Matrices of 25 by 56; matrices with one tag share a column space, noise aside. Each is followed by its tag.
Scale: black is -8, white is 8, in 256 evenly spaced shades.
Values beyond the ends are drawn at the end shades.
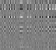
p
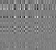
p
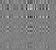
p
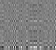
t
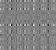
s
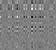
p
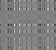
s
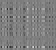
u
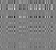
p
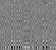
t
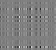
u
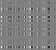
u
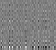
t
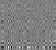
t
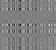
s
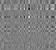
p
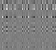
p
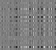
u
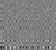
t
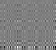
t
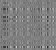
u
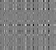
s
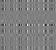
s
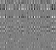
p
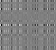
s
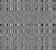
s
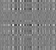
s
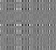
s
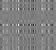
s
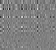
p
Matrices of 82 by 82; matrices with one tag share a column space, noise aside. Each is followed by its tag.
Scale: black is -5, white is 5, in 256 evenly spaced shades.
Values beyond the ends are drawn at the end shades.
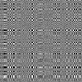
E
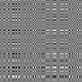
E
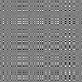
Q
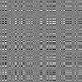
Q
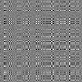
Q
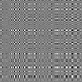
E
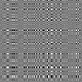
E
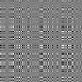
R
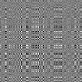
R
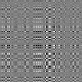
R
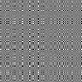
Q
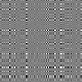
E
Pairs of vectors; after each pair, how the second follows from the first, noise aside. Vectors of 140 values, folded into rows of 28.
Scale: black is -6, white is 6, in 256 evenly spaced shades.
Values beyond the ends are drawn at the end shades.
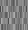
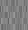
shrunk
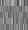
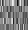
scaled up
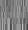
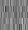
shuffled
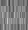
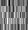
scaled up
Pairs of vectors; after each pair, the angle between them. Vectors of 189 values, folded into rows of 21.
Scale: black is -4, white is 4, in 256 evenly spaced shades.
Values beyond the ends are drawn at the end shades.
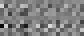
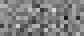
partly aligned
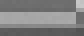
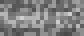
partly aligned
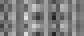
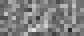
partly aligned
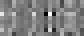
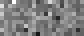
partly aligned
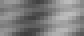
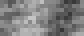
nearly opposite
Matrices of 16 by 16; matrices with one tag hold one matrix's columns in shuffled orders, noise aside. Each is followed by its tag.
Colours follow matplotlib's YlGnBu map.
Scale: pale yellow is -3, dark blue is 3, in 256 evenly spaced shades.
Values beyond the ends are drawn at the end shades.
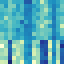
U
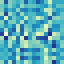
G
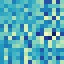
G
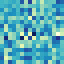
G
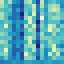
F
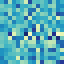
G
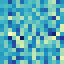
G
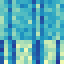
U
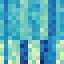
U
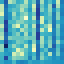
F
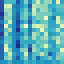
F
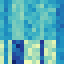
U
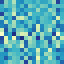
G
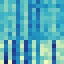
U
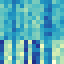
U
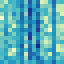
F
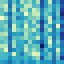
F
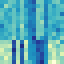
U
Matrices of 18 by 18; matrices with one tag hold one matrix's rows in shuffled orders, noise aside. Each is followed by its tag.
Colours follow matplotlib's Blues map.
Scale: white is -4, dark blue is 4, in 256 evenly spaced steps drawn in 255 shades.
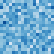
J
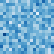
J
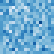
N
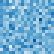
N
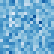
N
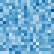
J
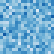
J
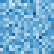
N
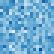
N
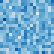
J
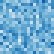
J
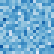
J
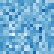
N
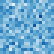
N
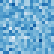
N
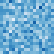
N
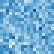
N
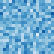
J
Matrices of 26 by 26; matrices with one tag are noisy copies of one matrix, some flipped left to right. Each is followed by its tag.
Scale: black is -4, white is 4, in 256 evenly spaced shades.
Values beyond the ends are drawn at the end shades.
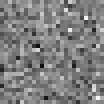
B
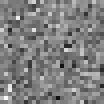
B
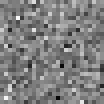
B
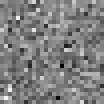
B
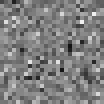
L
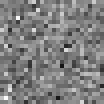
B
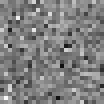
B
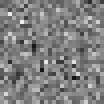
L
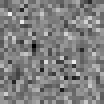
L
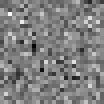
L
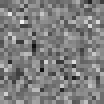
L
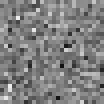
B
